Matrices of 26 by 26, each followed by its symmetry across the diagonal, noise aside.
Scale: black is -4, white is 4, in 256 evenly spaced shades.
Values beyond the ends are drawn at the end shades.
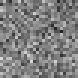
antisymmetric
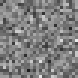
symmetric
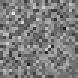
symmetric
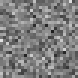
neither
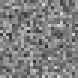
neither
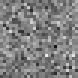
antisymmetric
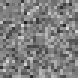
antisymmetric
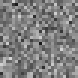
neither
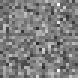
neither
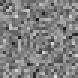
symmetric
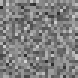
neither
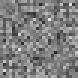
symmetric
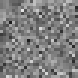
antisymmetric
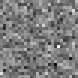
neither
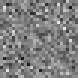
antisymmetric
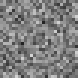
symmetric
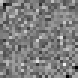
symmetric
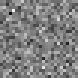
antisymmetric
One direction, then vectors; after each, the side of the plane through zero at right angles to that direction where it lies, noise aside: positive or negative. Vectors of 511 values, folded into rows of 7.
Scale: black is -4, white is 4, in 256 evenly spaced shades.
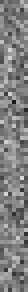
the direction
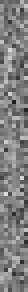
positive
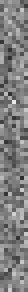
negative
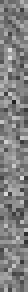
positive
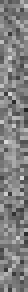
positive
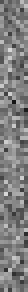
positive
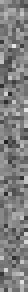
negative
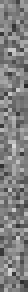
positive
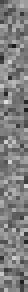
positive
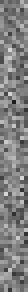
positive
